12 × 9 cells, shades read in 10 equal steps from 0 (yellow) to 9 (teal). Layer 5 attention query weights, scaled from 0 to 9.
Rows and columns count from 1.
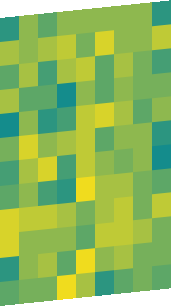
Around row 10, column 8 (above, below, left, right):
5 5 2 5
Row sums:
46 28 42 48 44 37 42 42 25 31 38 44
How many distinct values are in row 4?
5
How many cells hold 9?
3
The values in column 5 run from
0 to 6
